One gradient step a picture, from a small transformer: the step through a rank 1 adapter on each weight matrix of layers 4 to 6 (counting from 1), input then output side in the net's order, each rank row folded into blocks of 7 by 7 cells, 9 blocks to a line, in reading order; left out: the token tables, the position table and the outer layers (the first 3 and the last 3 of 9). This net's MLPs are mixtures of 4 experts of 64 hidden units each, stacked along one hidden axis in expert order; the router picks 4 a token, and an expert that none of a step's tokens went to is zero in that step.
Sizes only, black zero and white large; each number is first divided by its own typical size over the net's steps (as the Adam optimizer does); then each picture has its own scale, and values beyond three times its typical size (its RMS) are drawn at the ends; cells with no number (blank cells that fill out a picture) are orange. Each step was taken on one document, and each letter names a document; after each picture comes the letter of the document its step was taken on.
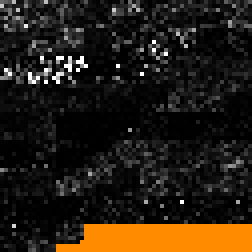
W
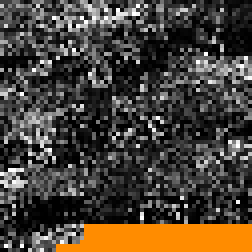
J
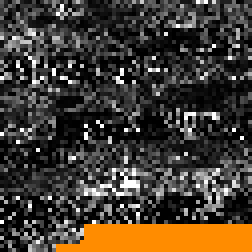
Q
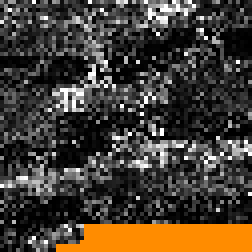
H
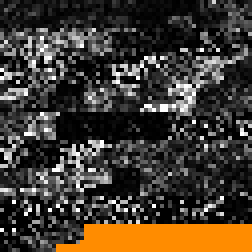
Q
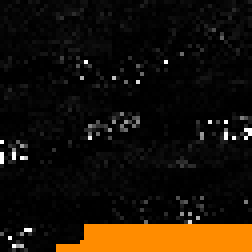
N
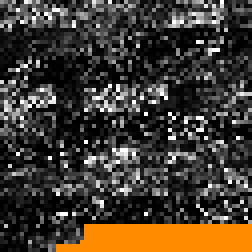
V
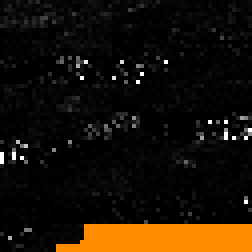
N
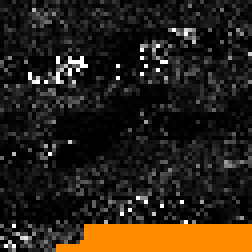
W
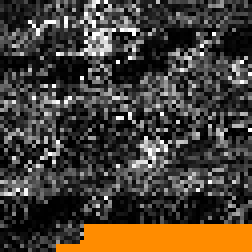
J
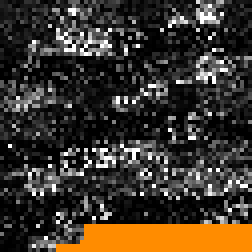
V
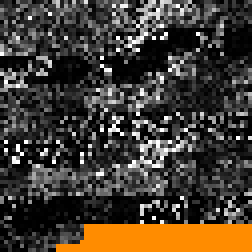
J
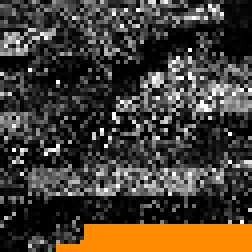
J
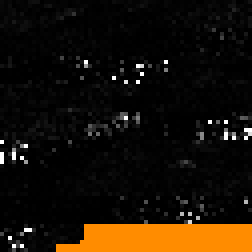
N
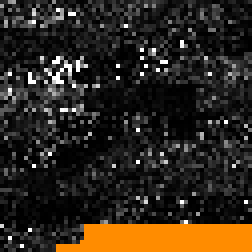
W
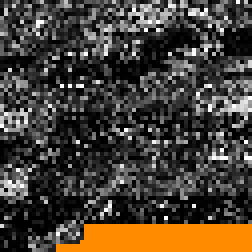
J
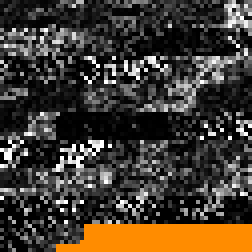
Q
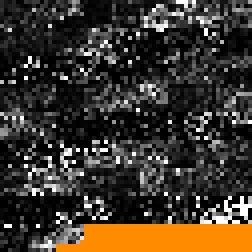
V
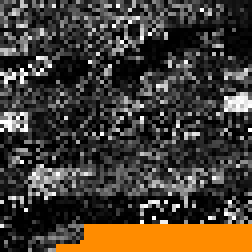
J
